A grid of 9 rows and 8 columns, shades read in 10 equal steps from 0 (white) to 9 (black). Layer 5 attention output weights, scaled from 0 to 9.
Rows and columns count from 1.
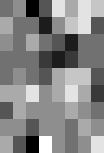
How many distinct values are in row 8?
4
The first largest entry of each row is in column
3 4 6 5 4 8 1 3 3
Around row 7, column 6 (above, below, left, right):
1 5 4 4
